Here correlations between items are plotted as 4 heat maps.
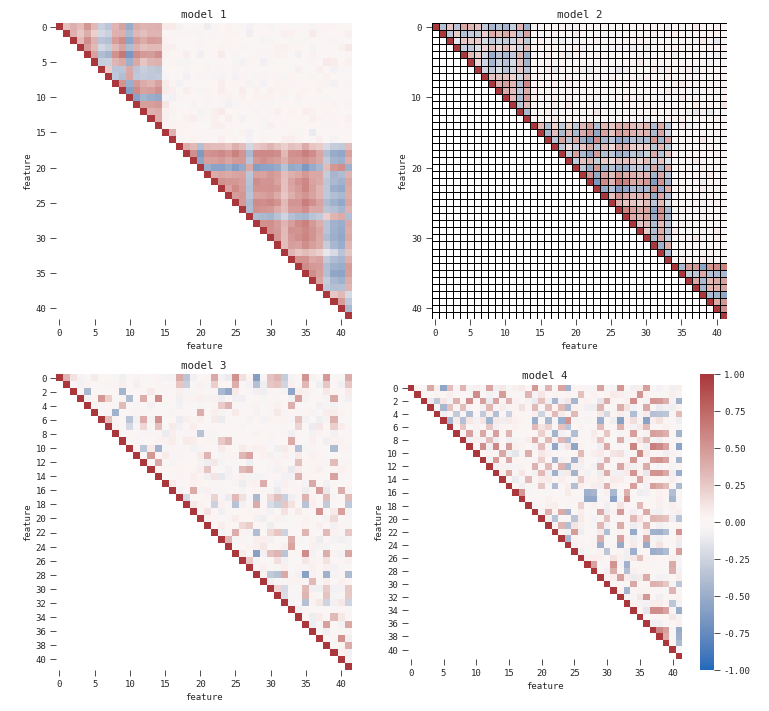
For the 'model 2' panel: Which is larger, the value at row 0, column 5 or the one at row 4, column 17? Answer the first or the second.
the first
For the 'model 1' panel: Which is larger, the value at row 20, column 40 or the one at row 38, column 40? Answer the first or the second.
the first
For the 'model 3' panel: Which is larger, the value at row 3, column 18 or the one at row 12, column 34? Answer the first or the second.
the second
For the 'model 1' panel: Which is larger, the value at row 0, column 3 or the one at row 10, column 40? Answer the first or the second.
the first
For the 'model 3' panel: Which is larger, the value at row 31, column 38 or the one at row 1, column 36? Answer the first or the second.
the first
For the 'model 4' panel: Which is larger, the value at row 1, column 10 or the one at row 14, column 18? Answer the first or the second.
the first
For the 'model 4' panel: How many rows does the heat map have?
42
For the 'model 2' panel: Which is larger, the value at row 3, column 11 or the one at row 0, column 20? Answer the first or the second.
the first
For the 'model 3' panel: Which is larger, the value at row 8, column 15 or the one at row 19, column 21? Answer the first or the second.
the second
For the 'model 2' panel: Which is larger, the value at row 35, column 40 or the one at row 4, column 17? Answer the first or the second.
the second
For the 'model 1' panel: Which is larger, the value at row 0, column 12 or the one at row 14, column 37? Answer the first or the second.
the first
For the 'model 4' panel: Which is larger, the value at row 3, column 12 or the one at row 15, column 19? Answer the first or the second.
the first
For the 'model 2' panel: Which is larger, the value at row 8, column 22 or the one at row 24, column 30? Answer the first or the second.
the second
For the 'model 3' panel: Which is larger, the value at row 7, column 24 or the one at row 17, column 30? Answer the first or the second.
the second
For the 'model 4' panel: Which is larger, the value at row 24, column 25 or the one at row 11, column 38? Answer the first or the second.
the second
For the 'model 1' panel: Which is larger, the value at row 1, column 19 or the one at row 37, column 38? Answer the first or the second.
the first
